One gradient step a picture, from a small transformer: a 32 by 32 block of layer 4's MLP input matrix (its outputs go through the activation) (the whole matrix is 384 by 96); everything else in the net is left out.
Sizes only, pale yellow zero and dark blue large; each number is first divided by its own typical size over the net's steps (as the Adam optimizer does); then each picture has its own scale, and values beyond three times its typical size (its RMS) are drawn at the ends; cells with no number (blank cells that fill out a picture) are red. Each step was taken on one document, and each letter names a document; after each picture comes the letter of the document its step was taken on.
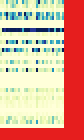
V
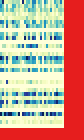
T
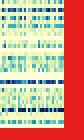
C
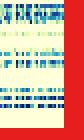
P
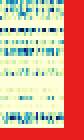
V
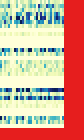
P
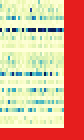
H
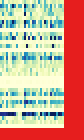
T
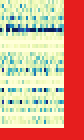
H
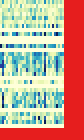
T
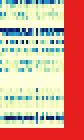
V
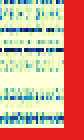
V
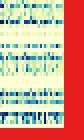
T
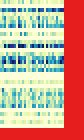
C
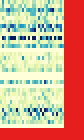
H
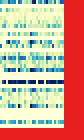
C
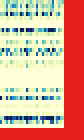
V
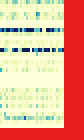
V
